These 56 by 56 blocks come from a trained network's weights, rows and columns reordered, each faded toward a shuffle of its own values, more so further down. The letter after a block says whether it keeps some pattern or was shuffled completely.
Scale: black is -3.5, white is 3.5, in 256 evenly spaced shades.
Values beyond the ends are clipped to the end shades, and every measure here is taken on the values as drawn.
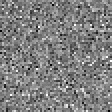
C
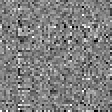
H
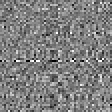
H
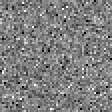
C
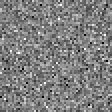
C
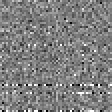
H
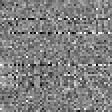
H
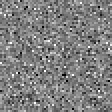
C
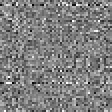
H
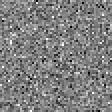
C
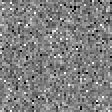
C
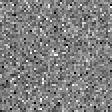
C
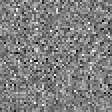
H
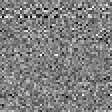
H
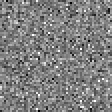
C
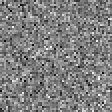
C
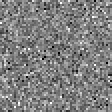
C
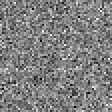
C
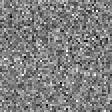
C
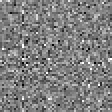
H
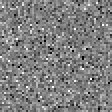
C
